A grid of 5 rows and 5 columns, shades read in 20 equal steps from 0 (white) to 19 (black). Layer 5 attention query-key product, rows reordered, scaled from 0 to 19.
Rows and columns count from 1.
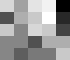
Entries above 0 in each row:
5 4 5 5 5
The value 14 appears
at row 3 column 5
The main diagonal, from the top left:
3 6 3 6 4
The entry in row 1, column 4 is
1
